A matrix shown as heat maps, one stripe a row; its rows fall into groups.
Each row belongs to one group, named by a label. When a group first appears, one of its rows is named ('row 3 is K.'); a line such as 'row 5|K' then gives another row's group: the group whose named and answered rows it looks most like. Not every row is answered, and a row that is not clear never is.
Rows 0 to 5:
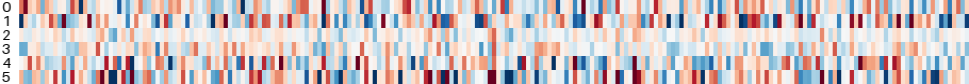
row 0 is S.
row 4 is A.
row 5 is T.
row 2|T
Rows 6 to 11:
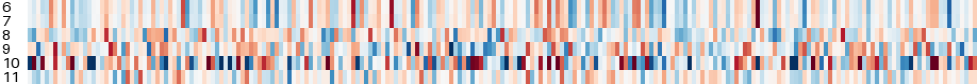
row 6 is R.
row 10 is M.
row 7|R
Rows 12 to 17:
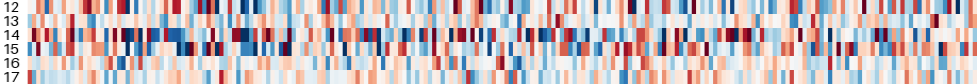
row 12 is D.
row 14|A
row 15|D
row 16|T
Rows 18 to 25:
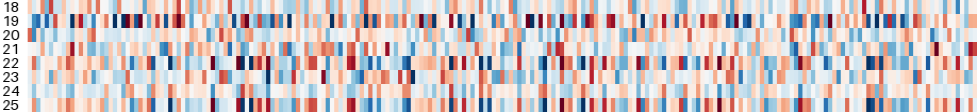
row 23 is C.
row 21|M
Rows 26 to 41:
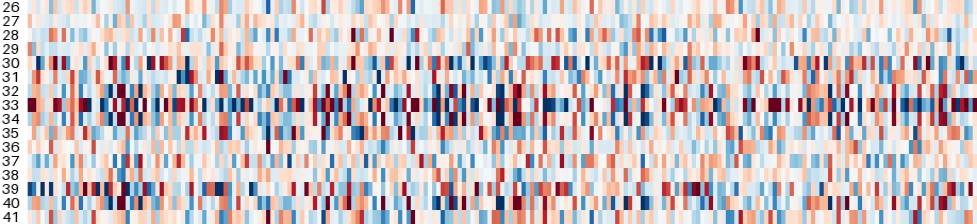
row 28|R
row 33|S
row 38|T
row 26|C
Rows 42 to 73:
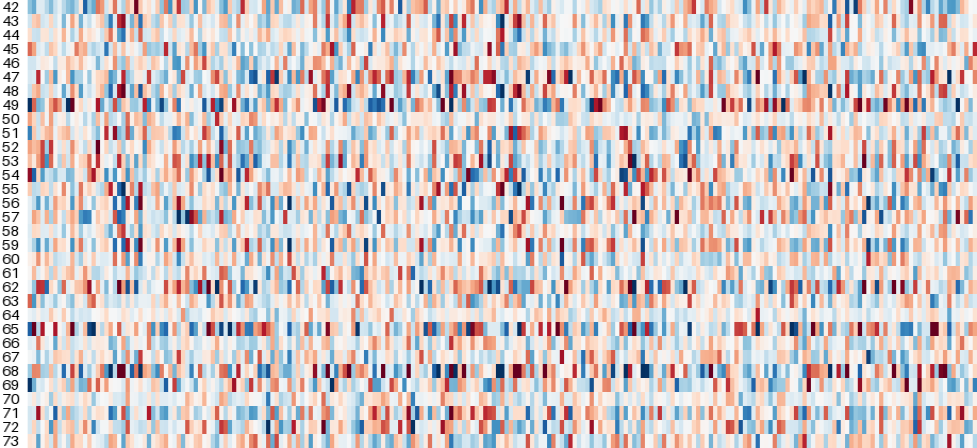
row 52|D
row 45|S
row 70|C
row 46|M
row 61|C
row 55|T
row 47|R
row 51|M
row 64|R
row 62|D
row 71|R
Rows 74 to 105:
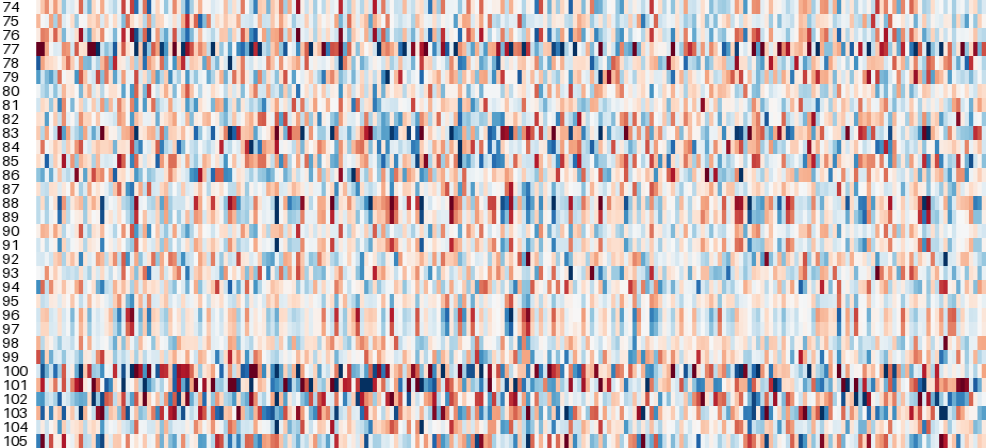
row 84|A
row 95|T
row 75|D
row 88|C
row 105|M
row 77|S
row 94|M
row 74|A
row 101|C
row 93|A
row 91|C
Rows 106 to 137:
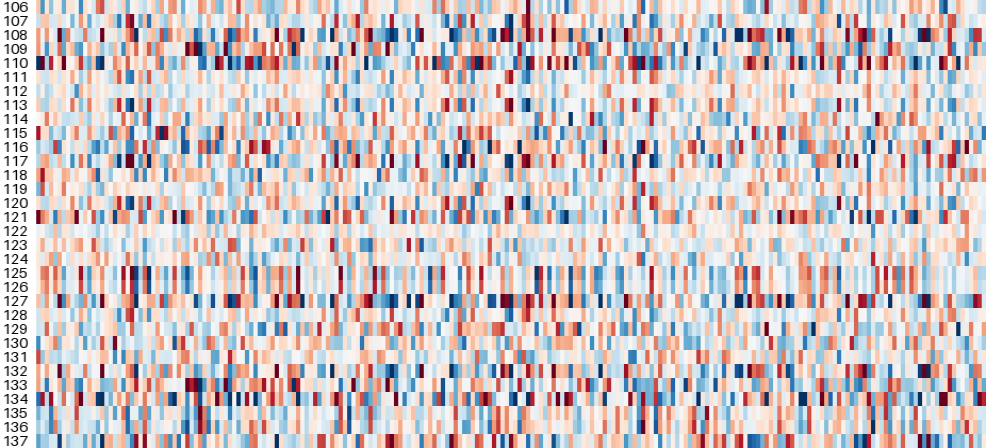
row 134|M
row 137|C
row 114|A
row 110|M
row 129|R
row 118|S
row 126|A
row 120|T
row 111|T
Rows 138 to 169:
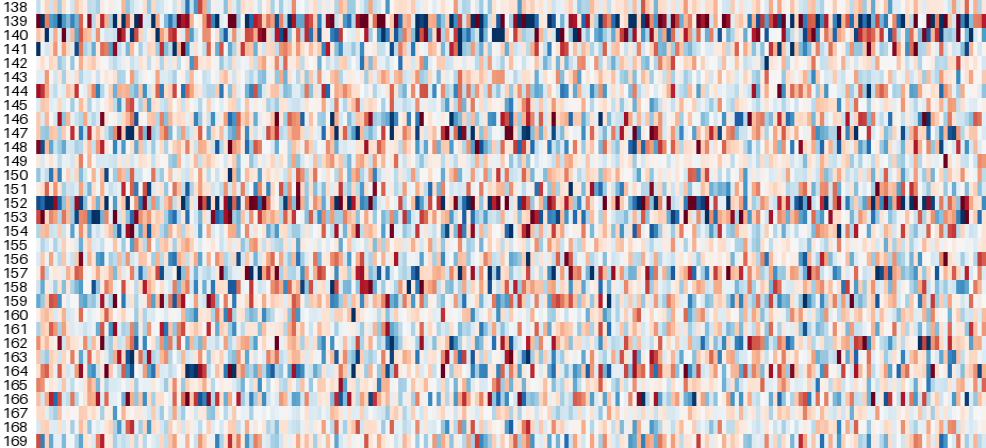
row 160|D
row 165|S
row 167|S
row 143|R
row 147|T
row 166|D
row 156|M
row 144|S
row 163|T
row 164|D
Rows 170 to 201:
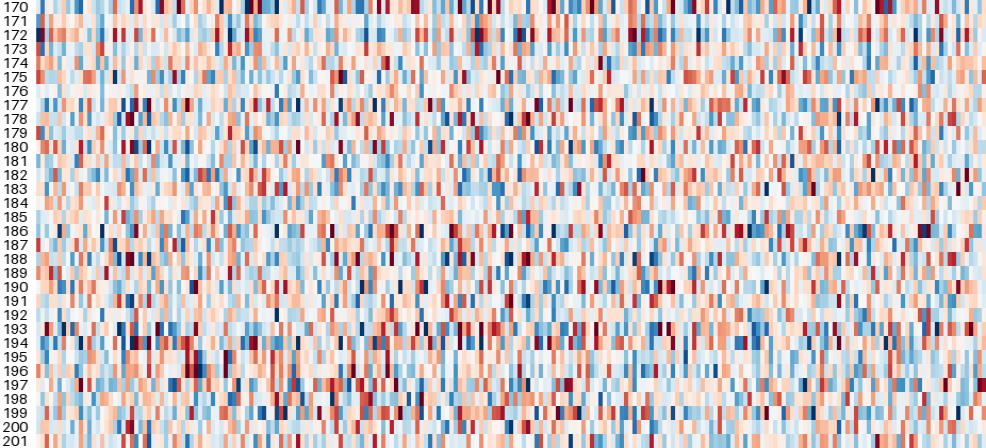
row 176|C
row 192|C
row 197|M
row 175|S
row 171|M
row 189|D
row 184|D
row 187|S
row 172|M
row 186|C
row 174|S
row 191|T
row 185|M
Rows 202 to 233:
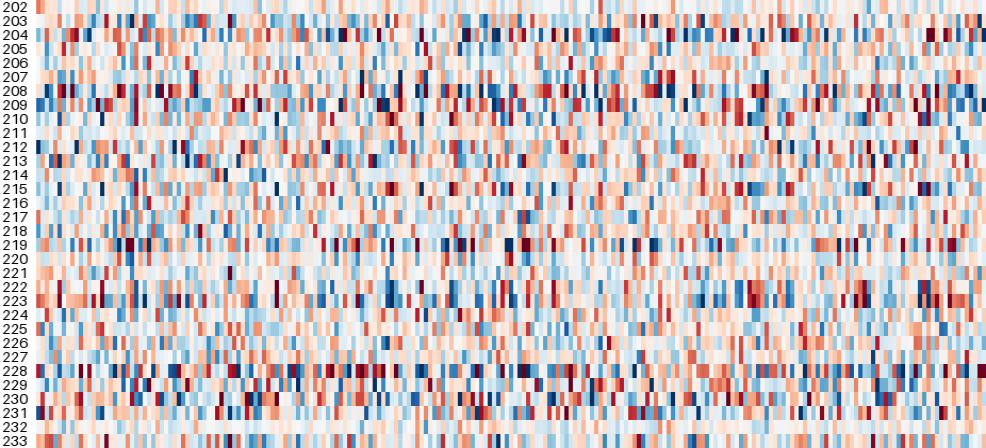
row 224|R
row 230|A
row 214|D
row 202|S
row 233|D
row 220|T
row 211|R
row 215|C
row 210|C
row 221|D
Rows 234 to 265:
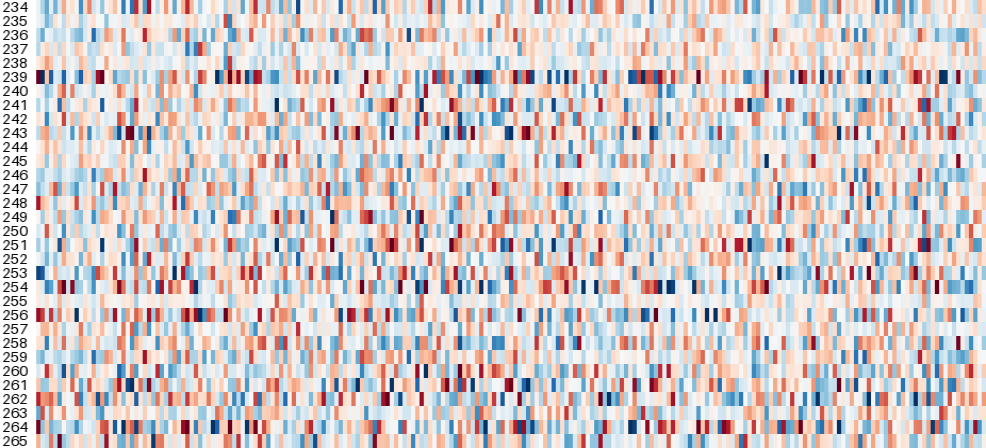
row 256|D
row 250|R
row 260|R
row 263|M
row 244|A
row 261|T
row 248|S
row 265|D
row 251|C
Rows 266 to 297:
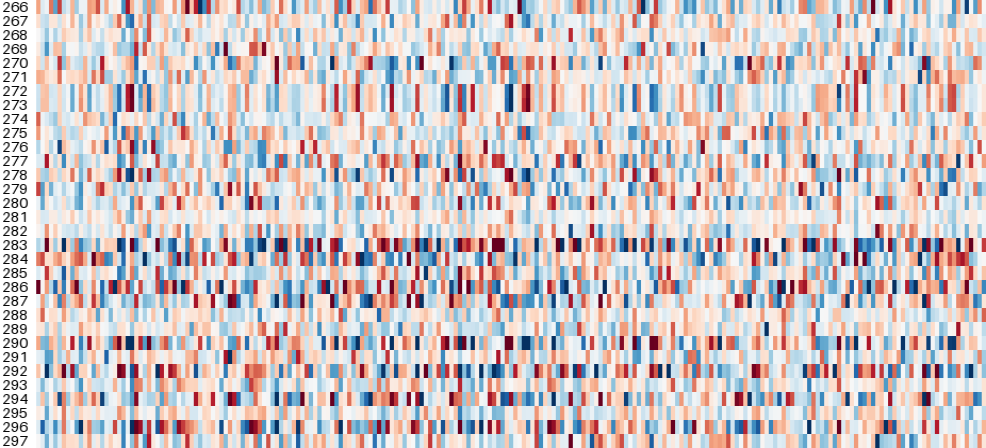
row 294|C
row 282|A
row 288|S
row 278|T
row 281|T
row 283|R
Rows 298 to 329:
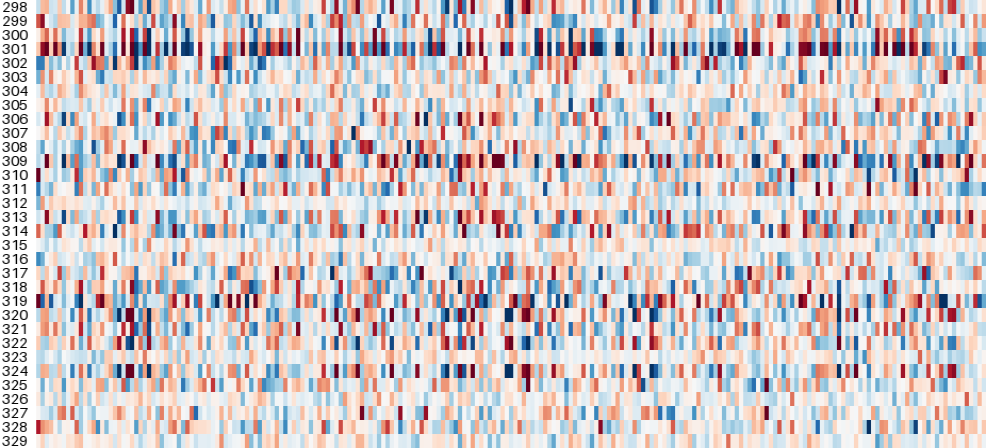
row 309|R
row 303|M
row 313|R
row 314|S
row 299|S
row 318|A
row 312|M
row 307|D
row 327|R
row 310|S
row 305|A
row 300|A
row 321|A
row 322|T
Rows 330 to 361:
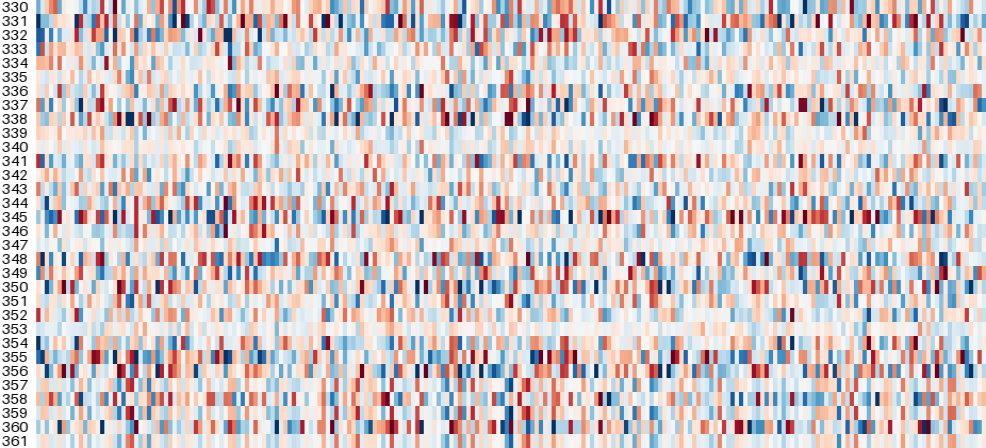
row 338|T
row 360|C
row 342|A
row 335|T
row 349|M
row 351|T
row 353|C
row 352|S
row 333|M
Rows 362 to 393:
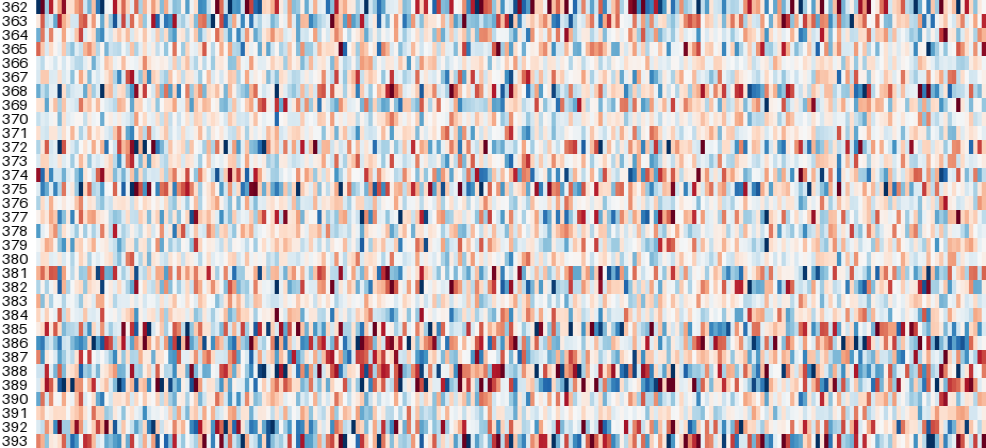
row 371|T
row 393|S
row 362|M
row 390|M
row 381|S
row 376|M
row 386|C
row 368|C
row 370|C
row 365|S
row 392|D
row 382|C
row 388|R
